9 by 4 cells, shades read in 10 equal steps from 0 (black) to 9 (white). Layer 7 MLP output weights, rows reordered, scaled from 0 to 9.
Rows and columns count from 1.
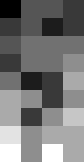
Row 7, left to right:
6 2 5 7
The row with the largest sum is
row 9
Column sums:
40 32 36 43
